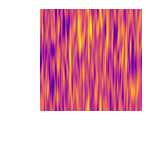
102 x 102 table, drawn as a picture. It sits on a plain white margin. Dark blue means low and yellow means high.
Streaks run downward. No overall slope runs across the table. On average the colour sits 50% of the way up the scale. The top middle is the ninth with the highest average.
